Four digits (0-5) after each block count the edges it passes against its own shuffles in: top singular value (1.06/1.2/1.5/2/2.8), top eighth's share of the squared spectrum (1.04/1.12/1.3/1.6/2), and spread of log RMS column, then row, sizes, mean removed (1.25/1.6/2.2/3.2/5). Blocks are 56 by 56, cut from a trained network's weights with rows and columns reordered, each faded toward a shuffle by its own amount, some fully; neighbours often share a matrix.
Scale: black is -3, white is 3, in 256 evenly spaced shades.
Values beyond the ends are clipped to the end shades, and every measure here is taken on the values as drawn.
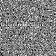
2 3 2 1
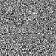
3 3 1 2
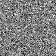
0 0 0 0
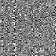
3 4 3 2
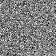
0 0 0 0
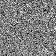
0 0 0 0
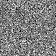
2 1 0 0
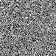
0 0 0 0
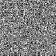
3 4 1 2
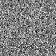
3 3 0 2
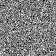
1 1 0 0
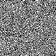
1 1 0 0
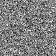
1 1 0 0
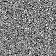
1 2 0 0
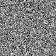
1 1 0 0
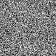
1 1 0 1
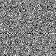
3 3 0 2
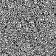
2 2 0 1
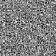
3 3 0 2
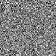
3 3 0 2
